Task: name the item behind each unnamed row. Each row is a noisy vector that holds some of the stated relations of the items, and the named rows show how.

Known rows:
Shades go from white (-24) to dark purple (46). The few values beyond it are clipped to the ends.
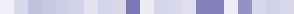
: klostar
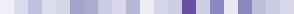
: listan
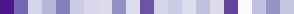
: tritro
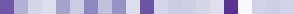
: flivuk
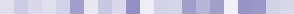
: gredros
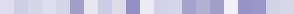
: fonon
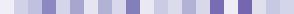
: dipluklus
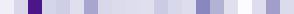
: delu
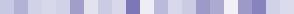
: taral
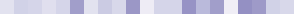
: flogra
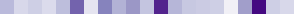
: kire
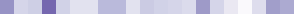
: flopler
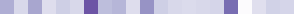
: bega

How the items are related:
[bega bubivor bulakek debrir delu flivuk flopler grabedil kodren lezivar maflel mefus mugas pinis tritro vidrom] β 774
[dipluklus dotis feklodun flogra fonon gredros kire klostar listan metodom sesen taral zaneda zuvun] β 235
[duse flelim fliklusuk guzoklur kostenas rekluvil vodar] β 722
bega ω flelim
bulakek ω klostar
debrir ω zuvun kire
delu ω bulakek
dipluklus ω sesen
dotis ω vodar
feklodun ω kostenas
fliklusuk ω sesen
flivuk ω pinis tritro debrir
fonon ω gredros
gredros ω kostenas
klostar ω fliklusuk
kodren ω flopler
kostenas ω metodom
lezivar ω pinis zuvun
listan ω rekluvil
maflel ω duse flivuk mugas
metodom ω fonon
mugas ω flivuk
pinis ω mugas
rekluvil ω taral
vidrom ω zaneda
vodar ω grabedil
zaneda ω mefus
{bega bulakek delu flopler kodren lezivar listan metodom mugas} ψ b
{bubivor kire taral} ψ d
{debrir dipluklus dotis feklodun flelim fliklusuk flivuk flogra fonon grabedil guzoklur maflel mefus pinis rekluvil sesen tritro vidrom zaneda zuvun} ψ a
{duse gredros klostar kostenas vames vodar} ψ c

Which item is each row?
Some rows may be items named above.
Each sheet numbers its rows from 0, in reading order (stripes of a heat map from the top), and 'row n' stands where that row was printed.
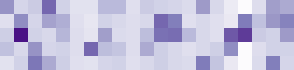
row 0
flopler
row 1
flelim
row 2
duse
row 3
vidrom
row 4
bulakek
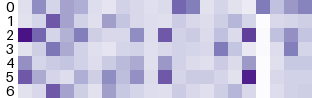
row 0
flelim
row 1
kodren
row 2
tritro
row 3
bulakek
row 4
bubivor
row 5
mugas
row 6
kodren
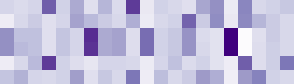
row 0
sesen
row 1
feklodun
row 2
maflel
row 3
maflel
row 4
fliklusuk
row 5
taral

